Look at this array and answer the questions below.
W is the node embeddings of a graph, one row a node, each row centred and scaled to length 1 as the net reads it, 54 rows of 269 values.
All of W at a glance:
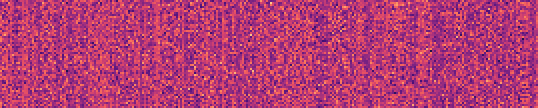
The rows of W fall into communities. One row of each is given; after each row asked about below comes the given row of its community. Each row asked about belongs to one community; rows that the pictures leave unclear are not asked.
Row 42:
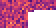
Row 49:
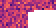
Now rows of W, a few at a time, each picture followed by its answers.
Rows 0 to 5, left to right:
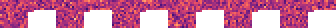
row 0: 42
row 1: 49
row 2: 49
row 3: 42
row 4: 42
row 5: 49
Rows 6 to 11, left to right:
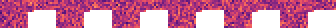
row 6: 49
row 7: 49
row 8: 49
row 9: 49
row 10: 42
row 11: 42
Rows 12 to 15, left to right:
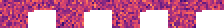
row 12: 49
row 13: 49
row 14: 42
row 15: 49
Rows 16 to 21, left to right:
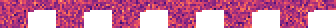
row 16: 42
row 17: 42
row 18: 49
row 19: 42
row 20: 42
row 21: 49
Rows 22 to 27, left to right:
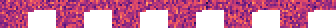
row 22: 49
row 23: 49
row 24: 42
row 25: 42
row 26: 49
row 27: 42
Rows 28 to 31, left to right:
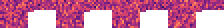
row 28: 42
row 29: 42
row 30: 42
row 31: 42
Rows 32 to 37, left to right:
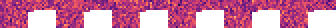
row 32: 49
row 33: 42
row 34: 42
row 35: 49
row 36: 49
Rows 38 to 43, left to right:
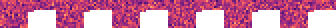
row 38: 42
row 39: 42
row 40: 49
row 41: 49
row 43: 49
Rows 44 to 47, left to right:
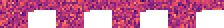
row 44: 42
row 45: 42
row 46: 42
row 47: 49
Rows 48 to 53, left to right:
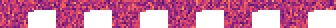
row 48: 42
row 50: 42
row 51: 49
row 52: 42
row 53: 49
